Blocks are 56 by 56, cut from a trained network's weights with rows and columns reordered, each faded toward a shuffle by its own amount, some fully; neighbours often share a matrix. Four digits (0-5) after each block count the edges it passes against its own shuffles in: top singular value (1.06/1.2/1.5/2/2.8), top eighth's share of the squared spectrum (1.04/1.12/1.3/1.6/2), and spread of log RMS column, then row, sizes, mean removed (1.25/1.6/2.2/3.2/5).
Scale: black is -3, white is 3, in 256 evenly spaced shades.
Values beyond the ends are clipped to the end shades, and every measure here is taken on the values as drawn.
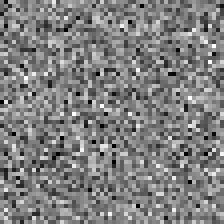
2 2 1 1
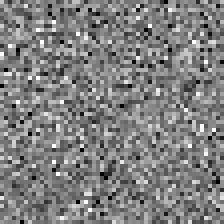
0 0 0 0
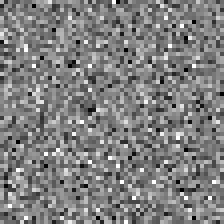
0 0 0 0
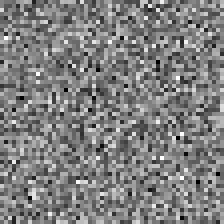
1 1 0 0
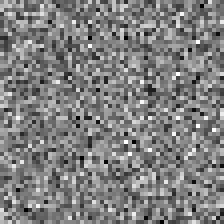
3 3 1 0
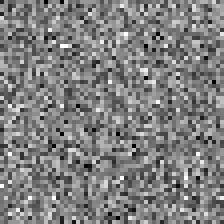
0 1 0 0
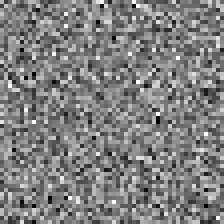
3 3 1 1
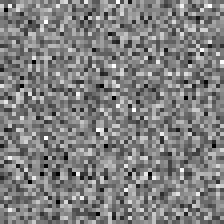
2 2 0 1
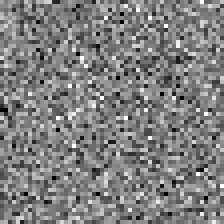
1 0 0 0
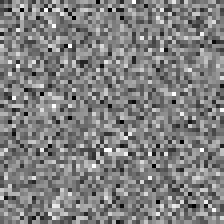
3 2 0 1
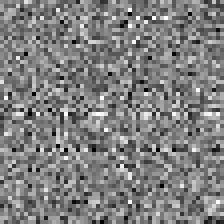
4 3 1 2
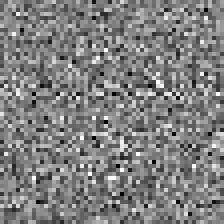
3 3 0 2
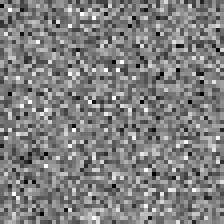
0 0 0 0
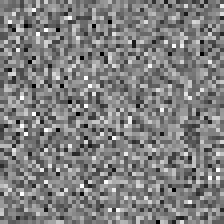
1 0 0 0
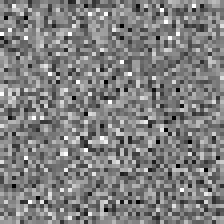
3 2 0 1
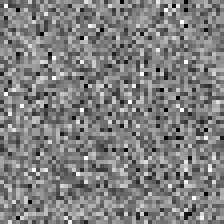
1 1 1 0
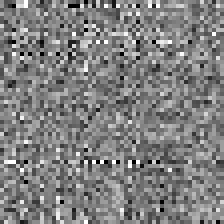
3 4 2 2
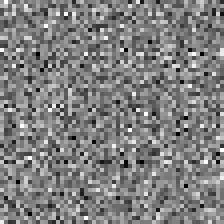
3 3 0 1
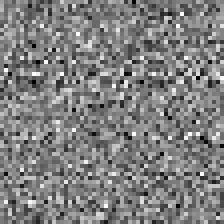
3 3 0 2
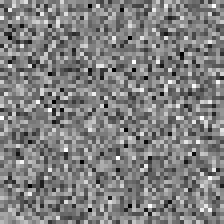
1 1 0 0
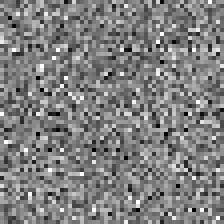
3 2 0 1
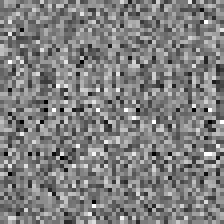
3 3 1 2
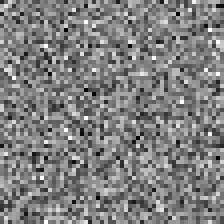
2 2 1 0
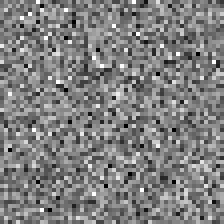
0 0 0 0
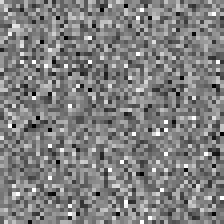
0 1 0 0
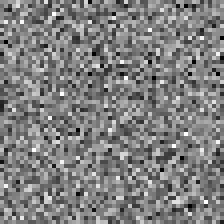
0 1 0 0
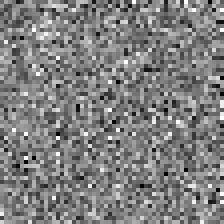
2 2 1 1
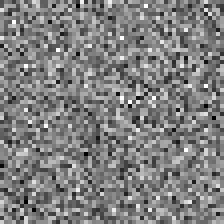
2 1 0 0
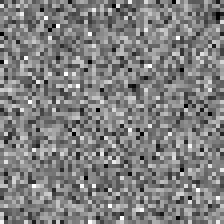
1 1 0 0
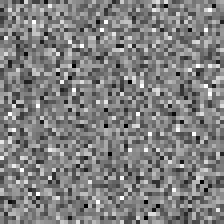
0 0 0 0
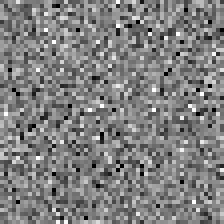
0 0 0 0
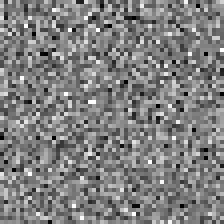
2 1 0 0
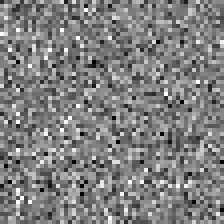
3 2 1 0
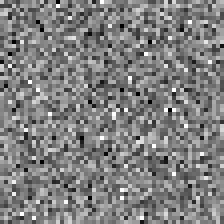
0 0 0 0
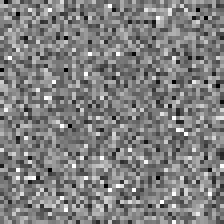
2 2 0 1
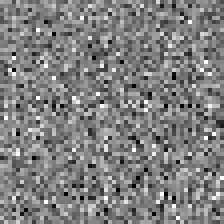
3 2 1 1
